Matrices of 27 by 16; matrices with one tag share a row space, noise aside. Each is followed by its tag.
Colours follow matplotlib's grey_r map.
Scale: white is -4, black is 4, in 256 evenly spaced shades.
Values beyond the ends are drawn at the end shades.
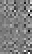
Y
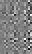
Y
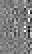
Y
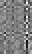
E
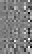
Y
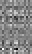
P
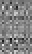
P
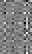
E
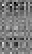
P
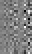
Y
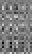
P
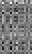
P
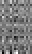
P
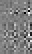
Y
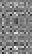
P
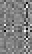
E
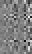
Y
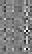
E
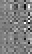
Y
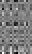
P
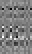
P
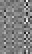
E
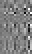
Y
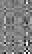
E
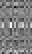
P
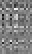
P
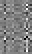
E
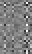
E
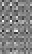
P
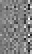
Y
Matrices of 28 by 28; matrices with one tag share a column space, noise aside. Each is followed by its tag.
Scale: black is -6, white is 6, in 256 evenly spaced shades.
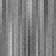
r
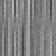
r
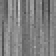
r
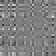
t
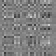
t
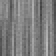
r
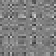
t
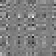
t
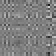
t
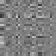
t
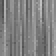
r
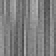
r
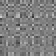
t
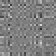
t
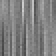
r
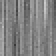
r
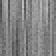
r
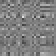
t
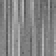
r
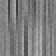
r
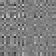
t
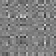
t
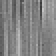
r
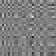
t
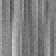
r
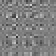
t
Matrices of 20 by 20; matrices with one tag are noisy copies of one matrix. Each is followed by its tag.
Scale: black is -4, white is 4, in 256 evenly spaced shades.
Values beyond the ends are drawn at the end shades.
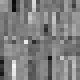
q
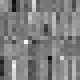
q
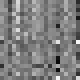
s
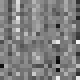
s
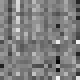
s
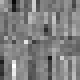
q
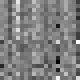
s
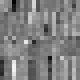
q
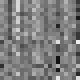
s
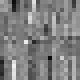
q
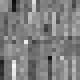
q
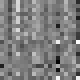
s
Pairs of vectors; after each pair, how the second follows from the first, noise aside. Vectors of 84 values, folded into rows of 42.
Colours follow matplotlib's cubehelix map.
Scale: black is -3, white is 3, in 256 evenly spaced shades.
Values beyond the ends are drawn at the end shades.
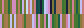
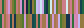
negated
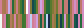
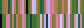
negated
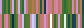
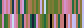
negated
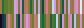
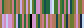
shuffled
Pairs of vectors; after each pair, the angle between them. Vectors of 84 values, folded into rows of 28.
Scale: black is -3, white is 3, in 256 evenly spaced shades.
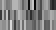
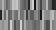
nearly parallel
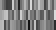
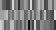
nearly parallel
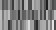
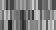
partly aligned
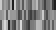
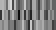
partly aligned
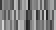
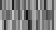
partly aligned
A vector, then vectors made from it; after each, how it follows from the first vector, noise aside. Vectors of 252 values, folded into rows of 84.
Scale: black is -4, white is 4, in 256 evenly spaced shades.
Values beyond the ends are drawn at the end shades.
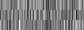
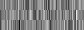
sign-scrambled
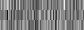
reversed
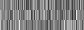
sign-scrambled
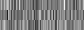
reversed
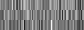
wrapped around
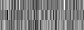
reversed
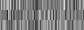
reversed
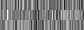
wrapped around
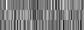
wrapped around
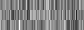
sign-scrambled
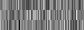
sign-scrambled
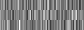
sign-scrambled
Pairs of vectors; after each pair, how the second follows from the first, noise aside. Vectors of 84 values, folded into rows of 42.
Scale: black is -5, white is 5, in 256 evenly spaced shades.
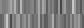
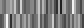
scaled up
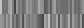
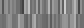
wrapped around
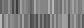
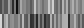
scaled up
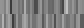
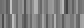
negated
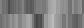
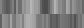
reversed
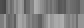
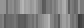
reversed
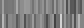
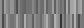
negated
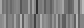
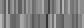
reversed
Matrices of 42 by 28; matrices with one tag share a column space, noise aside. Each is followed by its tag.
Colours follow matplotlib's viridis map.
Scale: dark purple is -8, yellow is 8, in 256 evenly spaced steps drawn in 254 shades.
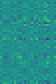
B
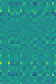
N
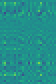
N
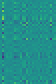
B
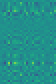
N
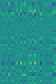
N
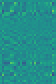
N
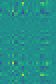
N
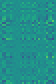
B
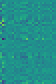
B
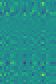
N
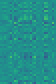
B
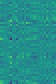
B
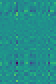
N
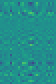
N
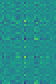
B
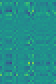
N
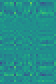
N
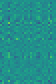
B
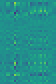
N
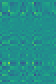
N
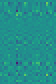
N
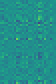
B
